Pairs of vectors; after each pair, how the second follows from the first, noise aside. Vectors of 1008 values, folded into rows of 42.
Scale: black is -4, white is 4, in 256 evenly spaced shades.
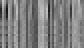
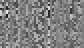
sign-scrambled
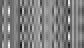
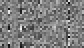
sign-scrambled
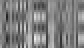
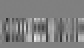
partly zeroed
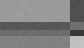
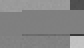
partly zeroed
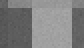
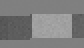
partly zeroed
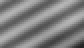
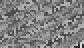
sign-scrambled
